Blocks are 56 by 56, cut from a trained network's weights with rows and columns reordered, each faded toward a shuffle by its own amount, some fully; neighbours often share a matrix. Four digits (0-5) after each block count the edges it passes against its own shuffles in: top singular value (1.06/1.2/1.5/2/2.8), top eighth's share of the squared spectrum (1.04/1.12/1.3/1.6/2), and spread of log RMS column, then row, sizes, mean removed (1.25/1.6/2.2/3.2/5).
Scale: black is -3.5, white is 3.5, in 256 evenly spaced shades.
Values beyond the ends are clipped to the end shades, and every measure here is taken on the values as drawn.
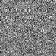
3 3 2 1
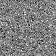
0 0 0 0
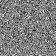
0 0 0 0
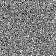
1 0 0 0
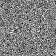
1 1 0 0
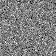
0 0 0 0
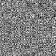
3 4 1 2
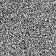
1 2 0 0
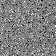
0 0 0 0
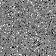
0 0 0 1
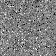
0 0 0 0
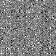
2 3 0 2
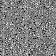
1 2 0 2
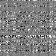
3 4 0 4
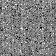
2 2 0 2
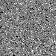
1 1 0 1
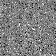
0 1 0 0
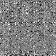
2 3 0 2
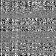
3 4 0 4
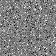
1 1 0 0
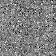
1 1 0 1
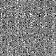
2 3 0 2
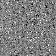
0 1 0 0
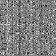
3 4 0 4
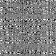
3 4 0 4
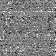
2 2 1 1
